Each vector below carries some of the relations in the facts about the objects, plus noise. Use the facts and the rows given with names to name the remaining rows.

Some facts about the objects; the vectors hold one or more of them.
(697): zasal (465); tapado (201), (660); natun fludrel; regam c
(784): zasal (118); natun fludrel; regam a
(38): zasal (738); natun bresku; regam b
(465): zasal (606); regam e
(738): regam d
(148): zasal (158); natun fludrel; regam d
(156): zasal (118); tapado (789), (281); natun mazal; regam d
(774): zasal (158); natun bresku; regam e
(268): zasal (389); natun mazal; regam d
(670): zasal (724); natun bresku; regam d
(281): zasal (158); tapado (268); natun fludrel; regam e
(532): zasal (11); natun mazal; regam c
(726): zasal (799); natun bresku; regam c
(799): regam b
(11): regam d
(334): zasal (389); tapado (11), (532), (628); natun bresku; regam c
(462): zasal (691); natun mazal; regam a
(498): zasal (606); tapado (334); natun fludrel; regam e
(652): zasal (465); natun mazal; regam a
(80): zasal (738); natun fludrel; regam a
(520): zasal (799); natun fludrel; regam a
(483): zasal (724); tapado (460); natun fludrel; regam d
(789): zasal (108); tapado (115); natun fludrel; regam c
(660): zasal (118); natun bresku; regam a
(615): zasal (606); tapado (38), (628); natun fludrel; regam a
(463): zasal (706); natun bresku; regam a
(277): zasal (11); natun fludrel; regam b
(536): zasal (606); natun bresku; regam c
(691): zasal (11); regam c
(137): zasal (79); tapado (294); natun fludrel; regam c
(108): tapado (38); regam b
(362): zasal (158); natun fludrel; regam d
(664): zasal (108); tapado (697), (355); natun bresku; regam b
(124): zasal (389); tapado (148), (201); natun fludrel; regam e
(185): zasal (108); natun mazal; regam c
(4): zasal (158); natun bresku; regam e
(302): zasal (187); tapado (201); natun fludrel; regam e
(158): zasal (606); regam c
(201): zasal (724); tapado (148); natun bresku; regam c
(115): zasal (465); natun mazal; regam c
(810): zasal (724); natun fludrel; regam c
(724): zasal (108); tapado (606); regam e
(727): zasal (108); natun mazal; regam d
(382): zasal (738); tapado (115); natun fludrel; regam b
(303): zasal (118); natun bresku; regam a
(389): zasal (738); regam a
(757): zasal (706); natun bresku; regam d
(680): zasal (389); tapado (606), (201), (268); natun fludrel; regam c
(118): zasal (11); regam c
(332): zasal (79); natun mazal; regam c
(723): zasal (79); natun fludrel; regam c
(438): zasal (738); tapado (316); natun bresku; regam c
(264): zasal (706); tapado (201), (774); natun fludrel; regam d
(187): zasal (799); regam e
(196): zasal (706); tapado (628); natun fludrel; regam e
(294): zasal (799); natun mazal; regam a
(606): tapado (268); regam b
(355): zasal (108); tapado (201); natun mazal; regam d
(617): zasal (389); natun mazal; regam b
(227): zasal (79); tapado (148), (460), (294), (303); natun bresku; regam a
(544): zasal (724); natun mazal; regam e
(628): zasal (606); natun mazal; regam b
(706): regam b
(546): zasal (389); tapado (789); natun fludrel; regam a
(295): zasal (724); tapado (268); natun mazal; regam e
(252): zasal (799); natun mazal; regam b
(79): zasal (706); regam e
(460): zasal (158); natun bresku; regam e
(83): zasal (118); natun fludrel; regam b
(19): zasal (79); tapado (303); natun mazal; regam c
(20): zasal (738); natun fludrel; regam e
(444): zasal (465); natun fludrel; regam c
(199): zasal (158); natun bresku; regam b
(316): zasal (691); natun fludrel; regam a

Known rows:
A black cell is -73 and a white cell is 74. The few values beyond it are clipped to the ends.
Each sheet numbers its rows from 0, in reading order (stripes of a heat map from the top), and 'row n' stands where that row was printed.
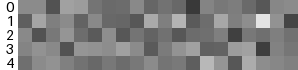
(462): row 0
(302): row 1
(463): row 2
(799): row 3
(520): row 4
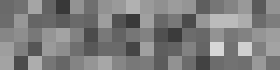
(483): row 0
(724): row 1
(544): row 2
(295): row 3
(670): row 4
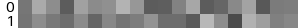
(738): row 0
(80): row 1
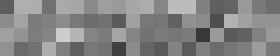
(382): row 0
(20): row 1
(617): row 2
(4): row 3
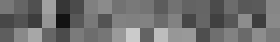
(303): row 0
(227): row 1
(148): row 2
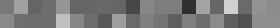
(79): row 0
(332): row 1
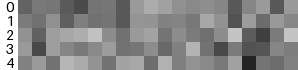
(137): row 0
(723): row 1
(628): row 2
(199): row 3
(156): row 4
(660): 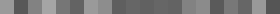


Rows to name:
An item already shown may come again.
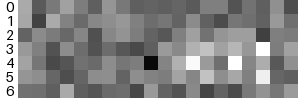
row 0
(660)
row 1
(670)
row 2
(158)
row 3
(281)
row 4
(606)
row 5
(680)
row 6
(460)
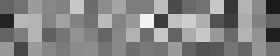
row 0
(355)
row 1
(789)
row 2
(697)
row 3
(757)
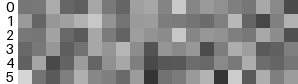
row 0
(264)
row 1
(628)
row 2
(264)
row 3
(108)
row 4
(389)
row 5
(268)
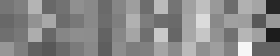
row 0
(697)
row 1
(615)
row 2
(697)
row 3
(680)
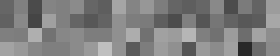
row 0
(19)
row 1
(294)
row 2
(362)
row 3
(11)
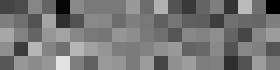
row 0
(201)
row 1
(303)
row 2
(532)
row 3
(664)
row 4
(115)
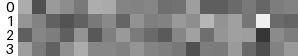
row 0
(38)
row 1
(680)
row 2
(158)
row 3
(532)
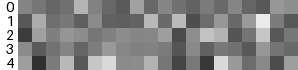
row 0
(332)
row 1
(124)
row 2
(546)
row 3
(438)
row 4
(334)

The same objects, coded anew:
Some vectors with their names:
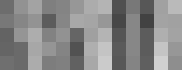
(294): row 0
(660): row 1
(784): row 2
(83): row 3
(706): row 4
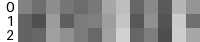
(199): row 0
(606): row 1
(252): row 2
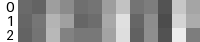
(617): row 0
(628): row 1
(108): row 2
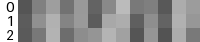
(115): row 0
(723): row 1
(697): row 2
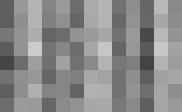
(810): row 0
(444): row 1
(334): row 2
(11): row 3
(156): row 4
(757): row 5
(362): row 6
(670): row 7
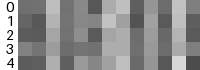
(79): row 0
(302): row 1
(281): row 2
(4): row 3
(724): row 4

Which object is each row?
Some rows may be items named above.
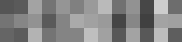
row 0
(295)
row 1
(660)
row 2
(302)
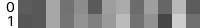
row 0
(281)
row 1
(295)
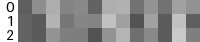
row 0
(362)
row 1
(302)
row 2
(382)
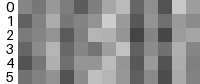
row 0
(38)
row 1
(148)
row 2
(227)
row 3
(158)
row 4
(264)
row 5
(201)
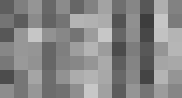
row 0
(546)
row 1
(664)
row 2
(532)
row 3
(303)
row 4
(463)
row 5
(355)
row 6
(460)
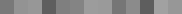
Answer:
(438)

